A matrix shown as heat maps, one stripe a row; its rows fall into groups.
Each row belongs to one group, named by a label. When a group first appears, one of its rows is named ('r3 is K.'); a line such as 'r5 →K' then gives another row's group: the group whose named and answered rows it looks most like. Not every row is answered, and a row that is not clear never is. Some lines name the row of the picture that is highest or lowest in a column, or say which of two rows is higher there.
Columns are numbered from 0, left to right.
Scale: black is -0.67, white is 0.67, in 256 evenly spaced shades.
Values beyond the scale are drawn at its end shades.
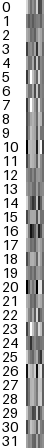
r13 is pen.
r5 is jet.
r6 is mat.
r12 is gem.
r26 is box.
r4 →mat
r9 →jet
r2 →gem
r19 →gem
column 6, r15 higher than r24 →Yes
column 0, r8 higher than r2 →No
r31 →pen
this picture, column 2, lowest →16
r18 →jet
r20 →box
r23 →jet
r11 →jet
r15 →jet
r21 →gem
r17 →gem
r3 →box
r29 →pen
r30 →jet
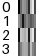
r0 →box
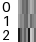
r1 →pen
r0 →gem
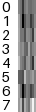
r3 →pen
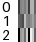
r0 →box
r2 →box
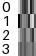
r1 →box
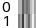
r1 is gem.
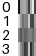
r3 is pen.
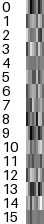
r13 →pen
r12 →jet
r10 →gem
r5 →pen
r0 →pen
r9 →pen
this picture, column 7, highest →14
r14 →gem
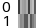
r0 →box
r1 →pen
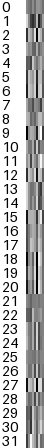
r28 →mat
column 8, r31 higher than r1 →No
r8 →gem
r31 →jet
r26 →mat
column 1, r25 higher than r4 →Yes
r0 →gem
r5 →box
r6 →box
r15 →box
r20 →box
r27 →box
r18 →box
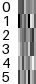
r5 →box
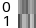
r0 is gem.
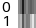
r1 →gem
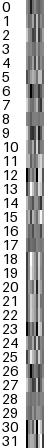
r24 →mat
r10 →mat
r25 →jet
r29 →gem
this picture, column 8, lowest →31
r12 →box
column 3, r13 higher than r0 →Yes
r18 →jet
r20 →box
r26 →pen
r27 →pen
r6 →pen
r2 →pen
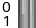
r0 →jet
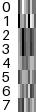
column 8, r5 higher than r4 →No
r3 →pen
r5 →jet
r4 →gem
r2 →pen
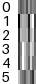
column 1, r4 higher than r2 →No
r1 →box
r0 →mat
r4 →jet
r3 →jet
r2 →box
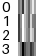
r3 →pen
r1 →jet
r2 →jet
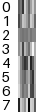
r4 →pen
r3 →gem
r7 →box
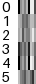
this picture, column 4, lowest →1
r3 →box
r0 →box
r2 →gem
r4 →box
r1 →gem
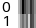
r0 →pen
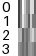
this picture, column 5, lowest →1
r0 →jet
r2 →gem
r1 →jet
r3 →gem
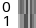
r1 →pen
